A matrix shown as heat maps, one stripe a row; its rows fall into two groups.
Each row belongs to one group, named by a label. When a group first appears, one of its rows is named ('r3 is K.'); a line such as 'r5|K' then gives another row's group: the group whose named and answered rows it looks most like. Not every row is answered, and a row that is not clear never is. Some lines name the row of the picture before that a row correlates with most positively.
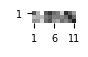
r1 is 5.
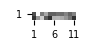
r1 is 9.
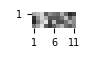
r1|5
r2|9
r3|9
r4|5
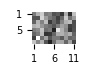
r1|9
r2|9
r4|5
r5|5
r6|5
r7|9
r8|5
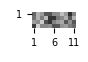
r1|5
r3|5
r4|9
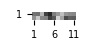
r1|5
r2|5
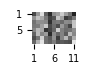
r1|5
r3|9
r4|9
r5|5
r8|9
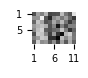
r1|9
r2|5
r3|5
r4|9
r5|5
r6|9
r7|9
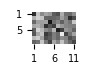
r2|5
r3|9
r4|5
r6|5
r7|5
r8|5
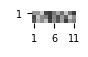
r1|5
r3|9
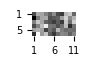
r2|9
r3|9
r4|9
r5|5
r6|9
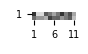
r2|9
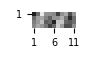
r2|5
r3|5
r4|5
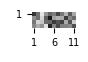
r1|9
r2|5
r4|9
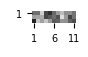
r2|5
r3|9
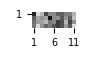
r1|9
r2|9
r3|9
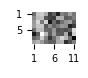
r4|5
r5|9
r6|9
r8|5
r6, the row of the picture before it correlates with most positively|3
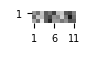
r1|5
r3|5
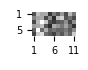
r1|9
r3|9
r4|5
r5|9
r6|9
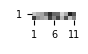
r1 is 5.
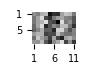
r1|9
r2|5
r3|9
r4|5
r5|5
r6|5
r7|9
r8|5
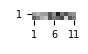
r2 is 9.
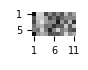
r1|9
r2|9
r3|9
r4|9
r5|5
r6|9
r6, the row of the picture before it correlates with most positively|2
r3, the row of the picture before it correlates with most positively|1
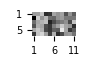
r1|5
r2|9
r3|9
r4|5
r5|5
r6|9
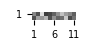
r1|5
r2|9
